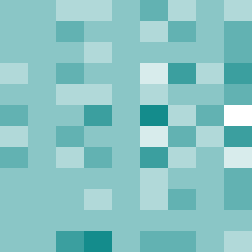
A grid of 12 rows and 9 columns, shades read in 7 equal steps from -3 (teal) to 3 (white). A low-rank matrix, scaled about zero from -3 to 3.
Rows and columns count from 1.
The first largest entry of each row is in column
3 6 4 6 3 9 6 9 6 4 1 9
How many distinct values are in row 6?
6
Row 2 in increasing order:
-1 -1 -1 0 0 0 0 0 1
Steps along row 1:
same up same down down up down up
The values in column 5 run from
0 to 0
